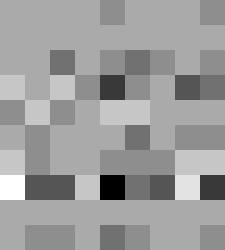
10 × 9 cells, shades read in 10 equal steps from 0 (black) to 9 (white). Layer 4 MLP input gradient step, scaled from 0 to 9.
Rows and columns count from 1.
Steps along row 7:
down up same down same same up same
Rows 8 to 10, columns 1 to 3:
9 3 3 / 6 6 6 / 6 5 5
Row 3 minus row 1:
0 0 -2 0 0 -2 -1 0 0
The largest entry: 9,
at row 8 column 1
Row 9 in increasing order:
6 6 6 6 6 6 6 6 6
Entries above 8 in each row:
0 0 0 0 0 0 0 1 0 0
